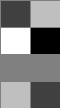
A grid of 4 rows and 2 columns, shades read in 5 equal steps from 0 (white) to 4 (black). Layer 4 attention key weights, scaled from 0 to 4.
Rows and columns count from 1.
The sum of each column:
6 10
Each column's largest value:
3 4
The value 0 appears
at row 2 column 1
